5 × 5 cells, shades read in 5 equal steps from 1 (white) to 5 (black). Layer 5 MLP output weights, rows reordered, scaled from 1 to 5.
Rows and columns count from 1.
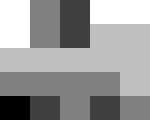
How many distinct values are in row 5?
3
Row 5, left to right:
5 4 3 4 3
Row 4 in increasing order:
2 3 3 3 3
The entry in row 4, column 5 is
2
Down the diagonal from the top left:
1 3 2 3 3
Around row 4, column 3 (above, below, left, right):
2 3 3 3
